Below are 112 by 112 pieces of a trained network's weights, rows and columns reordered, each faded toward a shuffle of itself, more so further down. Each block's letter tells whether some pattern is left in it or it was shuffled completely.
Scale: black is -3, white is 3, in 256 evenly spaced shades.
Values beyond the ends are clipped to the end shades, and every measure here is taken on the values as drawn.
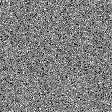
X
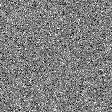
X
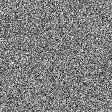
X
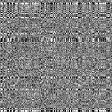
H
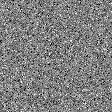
X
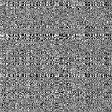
H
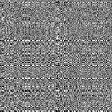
H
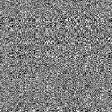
H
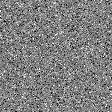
X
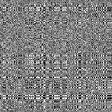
H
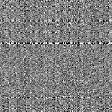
H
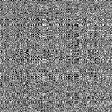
H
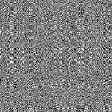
H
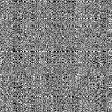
H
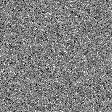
X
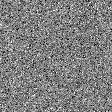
X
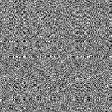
H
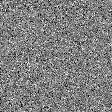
X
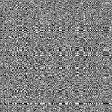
H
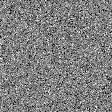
X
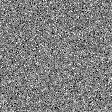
X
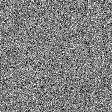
X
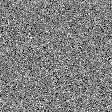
X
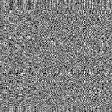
H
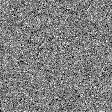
X
